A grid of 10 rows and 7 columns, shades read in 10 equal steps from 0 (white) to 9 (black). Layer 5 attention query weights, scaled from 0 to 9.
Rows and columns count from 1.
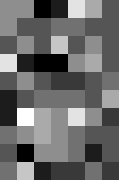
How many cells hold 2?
2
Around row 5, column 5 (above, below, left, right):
4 5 7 6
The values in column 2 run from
0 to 9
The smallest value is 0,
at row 7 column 2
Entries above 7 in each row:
2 0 0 3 0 1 1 0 2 1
